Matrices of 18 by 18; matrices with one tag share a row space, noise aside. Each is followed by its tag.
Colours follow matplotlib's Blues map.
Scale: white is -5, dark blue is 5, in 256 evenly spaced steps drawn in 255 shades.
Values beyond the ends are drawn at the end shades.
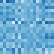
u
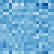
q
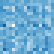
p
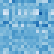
q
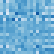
u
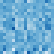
p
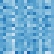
p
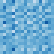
p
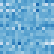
u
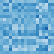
q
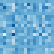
p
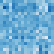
q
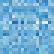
q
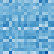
q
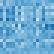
u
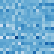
u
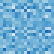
p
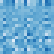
p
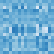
q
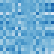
u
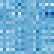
u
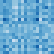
q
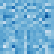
p
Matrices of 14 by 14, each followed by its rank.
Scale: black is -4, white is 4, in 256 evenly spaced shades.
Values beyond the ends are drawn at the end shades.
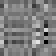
two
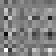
two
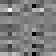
two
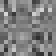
two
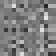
three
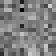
three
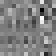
three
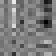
two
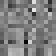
three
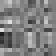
two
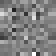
three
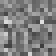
three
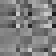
two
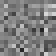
three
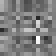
two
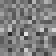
three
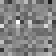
three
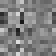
two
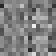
three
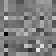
three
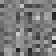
three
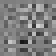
two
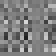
two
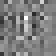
three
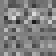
two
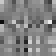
two
